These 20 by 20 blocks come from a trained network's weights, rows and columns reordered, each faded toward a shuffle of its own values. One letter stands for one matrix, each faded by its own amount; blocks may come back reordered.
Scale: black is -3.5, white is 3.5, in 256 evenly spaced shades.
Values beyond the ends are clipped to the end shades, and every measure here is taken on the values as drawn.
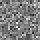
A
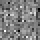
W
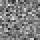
A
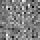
W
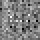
W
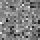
W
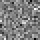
A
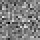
A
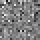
W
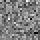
A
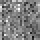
W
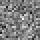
A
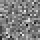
A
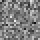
A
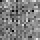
W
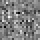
W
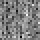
W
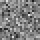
A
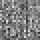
W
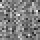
W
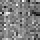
W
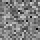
A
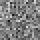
A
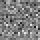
A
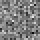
A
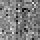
W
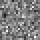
A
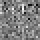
W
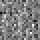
W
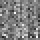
W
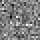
A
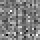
W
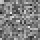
A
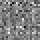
W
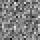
A
